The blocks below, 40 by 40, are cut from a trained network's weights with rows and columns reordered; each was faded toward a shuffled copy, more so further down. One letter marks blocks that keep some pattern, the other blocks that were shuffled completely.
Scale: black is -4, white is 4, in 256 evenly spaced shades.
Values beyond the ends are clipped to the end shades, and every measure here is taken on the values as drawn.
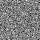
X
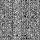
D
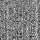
D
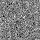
X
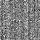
D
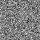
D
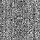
D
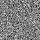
X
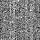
D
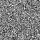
X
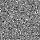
X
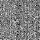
D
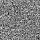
D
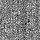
D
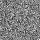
X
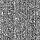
D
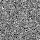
X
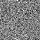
D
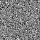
X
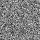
X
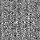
D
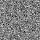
X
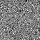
X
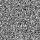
D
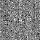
D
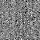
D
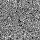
X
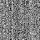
D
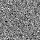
X
